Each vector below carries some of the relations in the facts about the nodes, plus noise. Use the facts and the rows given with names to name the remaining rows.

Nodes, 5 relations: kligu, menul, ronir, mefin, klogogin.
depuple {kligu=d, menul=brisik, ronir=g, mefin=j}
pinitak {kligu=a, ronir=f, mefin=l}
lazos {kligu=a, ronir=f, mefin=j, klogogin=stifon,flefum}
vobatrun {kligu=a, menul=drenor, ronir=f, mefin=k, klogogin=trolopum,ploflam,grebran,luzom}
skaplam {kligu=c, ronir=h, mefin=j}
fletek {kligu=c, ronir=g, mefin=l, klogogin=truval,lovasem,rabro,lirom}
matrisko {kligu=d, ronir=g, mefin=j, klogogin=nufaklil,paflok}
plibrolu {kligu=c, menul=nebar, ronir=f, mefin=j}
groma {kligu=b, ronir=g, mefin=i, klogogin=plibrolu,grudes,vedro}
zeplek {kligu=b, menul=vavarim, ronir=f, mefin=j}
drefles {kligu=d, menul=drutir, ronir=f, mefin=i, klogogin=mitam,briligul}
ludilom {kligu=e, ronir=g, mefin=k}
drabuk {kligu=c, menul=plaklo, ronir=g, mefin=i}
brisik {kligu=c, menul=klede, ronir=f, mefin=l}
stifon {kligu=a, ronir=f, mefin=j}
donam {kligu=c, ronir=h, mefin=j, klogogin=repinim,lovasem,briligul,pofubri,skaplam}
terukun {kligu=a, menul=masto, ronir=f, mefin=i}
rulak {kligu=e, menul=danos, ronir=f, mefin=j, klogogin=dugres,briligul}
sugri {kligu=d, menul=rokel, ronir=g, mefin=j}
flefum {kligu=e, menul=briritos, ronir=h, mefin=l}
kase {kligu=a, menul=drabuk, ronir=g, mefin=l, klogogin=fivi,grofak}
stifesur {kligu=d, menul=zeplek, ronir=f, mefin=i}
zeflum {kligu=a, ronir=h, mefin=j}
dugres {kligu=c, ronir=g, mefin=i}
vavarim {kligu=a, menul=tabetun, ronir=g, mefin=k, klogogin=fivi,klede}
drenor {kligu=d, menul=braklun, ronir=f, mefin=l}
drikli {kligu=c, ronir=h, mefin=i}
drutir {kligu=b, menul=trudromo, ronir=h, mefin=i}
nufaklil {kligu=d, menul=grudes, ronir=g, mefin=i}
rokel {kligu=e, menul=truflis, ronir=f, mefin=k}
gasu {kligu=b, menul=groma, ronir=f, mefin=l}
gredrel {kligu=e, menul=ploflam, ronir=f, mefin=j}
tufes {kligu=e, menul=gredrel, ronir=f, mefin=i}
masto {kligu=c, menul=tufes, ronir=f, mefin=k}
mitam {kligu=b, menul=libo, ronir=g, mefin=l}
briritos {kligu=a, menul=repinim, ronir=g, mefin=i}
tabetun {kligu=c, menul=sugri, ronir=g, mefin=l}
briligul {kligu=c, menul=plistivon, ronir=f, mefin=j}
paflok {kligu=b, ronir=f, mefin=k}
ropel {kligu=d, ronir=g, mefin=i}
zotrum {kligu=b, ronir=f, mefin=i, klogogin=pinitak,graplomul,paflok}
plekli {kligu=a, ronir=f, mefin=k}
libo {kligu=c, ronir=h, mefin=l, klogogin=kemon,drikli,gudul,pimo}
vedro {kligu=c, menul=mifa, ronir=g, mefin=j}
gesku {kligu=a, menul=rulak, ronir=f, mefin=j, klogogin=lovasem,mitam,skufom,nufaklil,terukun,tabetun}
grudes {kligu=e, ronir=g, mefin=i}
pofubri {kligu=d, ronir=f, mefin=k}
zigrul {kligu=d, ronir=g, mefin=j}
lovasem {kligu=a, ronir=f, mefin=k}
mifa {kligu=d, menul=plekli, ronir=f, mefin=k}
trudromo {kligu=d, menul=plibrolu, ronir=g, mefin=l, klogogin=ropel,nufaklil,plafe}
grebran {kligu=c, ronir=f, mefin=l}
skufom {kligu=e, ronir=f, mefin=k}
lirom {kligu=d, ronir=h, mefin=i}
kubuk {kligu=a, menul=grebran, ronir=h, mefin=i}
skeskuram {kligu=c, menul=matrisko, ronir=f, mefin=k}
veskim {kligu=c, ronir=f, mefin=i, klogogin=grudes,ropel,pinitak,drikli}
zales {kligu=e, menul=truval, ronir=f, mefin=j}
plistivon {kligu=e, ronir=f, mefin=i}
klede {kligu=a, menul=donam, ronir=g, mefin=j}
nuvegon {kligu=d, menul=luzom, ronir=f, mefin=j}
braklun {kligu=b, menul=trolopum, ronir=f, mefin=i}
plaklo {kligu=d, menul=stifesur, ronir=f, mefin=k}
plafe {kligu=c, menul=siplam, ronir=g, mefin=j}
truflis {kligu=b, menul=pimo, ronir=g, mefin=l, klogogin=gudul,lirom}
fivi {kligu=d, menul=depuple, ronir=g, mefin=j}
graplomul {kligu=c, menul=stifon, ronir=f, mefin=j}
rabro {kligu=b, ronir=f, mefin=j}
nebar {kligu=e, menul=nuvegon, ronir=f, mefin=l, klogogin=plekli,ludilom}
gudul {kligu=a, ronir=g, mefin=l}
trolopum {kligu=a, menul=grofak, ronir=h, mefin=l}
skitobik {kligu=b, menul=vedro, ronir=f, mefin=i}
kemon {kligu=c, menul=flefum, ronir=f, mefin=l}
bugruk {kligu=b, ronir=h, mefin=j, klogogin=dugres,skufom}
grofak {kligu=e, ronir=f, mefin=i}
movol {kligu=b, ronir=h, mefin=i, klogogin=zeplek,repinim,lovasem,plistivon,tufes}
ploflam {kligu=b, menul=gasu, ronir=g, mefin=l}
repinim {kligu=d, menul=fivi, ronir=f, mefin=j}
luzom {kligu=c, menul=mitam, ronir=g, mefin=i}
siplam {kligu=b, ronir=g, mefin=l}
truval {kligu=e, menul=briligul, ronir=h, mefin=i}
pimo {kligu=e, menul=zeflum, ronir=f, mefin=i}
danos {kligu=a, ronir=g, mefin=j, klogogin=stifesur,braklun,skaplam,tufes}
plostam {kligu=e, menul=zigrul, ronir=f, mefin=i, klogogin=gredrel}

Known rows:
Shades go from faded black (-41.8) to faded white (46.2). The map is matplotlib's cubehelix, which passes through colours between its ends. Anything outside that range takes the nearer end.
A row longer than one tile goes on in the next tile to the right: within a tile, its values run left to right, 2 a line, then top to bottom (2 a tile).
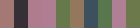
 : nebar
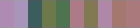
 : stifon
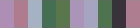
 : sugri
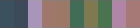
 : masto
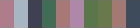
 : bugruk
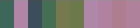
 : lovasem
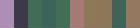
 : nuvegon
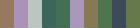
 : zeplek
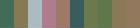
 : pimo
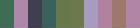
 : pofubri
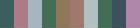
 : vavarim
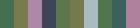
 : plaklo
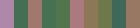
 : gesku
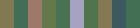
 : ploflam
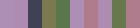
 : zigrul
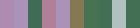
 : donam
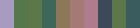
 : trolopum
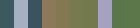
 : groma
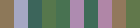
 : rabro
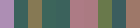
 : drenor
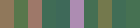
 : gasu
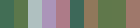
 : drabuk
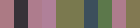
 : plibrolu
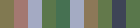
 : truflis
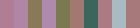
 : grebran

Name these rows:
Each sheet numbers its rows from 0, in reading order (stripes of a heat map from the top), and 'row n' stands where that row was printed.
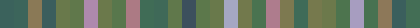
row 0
vobatrun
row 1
mifa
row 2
mitam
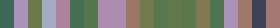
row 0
grudes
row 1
nufaklil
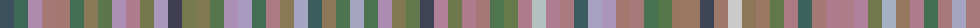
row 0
skeskuram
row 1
ropel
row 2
siplam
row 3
skufom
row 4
vedro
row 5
rokel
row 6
fletek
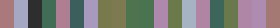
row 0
lirom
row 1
dugres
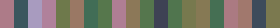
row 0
kemon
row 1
briritos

